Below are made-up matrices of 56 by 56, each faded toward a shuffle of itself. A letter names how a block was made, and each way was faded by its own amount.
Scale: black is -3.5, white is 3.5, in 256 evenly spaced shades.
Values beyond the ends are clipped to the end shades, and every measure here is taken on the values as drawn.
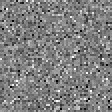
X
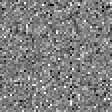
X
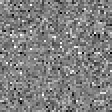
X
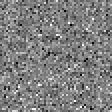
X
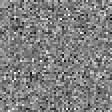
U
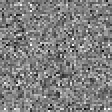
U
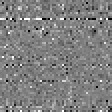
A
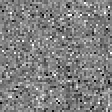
X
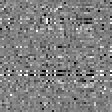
A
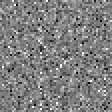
X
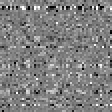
A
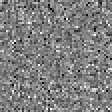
X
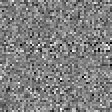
U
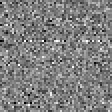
U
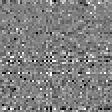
A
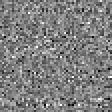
U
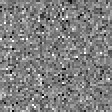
X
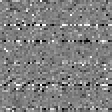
A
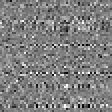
A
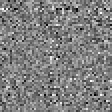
U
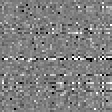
A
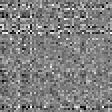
A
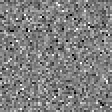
X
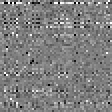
A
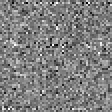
U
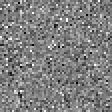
X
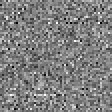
U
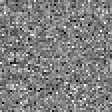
X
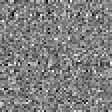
U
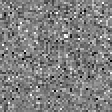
X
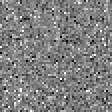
X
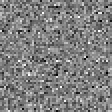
U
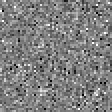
X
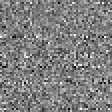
U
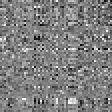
A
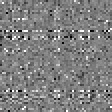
A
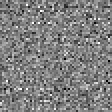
U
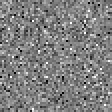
X
